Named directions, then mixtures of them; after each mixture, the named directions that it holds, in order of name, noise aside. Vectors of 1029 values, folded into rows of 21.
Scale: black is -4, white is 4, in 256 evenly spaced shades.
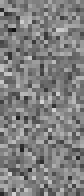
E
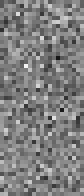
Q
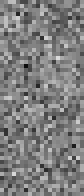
E, Q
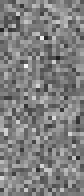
E, Q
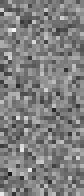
E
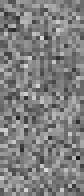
E, Q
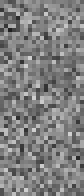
E, Q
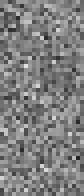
E, Q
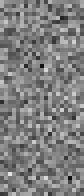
E, Q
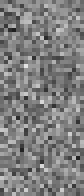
E, Q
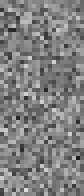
E, Q
